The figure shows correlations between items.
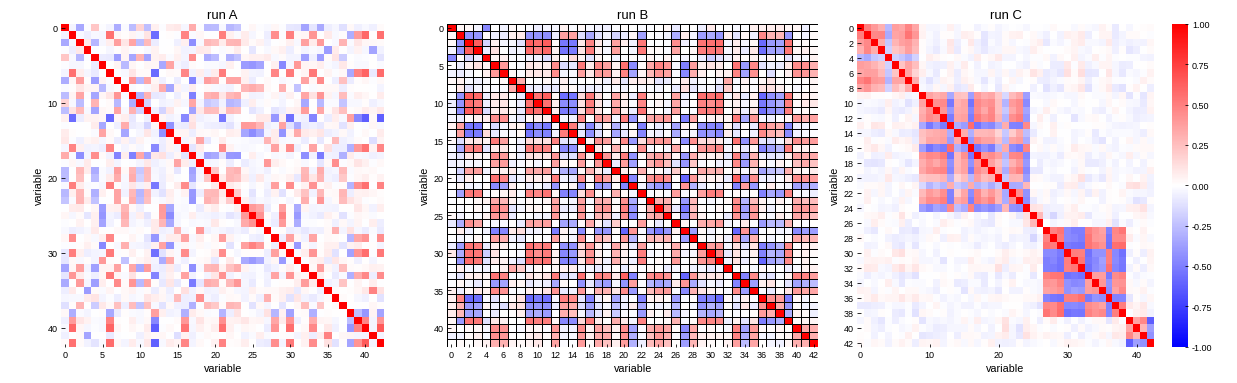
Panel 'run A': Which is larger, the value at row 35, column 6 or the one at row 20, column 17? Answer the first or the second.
the first
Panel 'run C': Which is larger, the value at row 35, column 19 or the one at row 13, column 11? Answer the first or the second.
the first
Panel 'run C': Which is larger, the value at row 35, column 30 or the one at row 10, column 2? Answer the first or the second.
the second
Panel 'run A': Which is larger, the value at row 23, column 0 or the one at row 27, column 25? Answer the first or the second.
the second
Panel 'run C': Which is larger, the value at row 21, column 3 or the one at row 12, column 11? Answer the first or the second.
the second
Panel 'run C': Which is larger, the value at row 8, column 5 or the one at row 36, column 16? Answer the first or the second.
the first
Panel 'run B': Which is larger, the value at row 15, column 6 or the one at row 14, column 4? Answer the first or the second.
the first
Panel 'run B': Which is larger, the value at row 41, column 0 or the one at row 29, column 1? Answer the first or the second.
the first
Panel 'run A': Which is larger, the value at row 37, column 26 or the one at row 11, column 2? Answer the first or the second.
the second
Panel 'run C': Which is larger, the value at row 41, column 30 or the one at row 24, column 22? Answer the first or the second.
the first
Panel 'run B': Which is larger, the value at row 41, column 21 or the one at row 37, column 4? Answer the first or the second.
the second
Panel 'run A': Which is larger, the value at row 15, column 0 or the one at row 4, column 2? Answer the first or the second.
the first
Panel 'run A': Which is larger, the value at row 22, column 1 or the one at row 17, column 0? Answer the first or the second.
the second
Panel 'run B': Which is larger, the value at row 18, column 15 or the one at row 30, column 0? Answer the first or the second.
the first
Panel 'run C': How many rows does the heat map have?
43
